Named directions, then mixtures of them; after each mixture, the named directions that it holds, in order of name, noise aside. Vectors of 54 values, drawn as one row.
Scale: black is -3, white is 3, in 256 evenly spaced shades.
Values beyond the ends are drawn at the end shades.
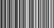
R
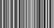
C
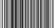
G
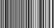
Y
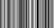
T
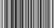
G, Y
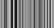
C, G, T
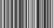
C, G, T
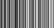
R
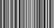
C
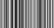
C, G, Y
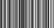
R, T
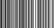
R, T, Y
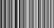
C, R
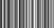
C, R, T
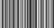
C, T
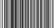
G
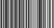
C, Y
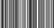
C, R, T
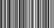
R, T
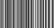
C, T, Y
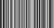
C, G, R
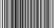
G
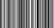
T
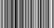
G, R, Y
